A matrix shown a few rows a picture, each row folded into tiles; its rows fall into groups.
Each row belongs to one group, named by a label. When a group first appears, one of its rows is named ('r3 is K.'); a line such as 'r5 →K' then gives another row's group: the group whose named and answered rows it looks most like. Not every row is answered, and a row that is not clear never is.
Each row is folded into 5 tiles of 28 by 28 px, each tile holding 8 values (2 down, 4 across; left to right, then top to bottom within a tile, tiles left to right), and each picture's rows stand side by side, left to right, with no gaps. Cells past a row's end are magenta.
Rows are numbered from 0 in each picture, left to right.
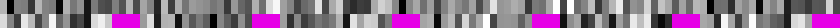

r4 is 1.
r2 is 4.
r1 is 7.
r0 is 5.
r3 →7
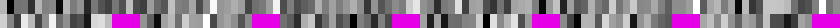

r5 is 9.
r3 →4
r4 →7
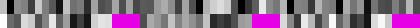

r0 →5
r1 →9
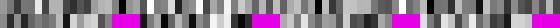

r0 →4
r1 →1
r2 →9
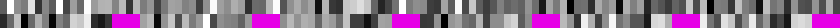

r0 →1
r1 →7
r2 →9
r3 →4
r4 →5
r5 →5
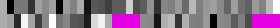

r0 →5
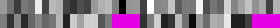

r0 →4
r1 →1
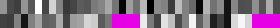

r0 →4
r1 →5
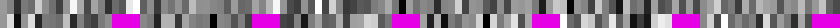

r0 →7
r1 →7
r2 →4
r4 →5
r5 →9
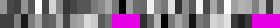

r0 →4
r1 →1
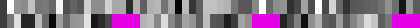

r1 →9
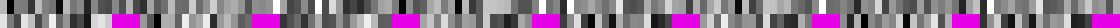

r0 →5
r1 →7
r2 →4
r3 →9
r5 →9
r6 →4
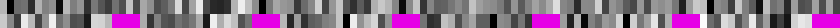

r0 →5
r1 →4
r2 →4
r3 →7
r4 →4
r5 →5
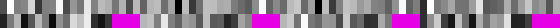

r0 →1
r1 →9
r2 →9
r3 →1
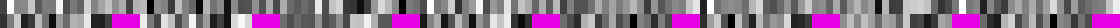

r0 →1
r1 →5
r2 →4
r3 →1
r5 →1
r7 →7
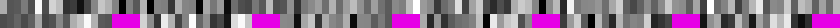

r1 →5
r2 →7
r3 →4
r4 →1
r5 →1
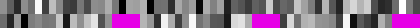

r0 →4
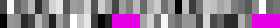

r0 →1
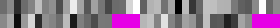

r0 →7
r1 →9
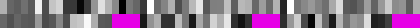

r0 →4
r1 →1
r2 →1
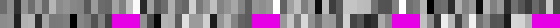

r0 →7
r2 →9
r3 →5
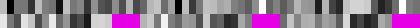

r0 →5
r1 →9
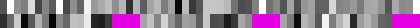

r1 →9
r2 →7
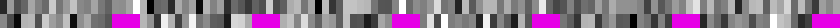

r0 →7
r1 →5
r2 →9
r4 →7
